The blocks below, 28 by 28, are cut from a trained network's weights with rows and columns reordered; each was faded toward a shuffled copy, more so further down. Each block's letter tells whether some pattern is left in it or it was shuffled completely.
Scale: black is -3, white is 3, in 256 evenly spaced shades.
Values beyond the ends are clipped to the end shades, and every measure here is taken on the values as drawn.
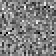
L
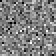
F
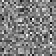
L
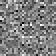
L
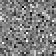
F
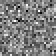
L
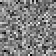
L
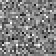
F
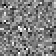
L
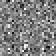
L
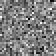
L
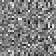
L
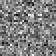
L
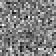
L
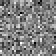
L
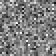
F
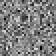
L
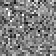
F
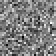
F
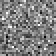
F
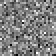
F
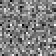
L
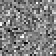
F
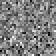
F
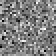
F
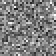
F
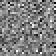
L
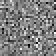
L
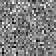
L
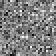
F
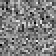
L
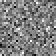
F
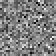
F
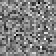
L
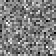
F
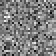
L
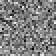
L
